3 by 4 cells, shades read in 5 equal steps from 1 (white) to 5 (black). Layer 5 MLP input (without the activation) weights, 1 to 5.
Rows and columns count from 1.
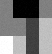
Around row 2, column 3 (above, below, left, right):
5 4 3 2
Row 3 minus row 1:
-2 -3 -1 -1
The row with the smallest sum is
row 3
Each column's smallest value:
1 2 4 2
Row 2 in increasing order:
2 3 3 4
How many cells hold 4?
2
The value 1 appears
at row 3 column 1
